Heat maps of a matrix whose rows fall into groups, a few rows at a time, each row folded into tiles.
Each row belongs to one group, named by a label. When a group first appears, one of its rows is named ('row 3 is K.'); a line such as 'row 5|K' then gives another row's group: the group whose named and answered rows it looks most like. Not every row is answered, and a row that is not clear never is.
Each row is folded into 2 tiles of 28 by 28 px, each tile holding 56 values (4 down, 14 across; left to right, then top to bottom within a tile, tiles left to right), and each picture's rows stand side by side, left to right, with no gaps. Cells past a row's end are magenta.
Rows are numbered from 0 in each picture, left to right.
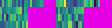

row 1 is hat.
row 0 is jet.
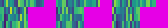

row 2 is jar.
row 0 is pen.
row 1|hat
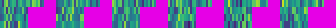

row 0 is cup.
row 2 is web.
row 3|web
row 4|pen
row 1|jet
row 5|jar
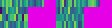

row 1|cup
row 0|jet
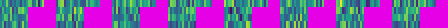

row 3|jar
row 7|jar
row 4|hat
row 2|cup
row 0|hat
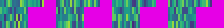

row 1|cup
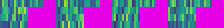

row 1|jet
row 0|jar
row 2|web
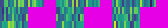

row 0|cup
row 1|jet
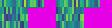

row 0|pen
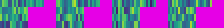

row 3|hat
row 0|jar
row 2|hat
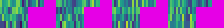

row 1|hat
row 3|web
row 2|pen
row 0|web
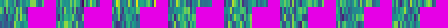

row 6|pen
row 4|jet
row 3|jet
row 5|hat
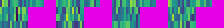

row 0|jar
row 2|cup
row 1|web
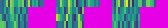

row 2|cup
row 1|web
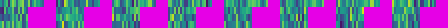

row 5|pen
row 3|hat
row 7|web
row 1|jet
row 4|hat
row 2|jar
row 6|jar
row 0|cup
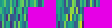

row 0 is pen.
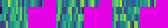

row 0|jet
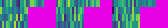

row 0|pen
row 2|jet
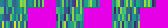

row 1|pen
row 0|pen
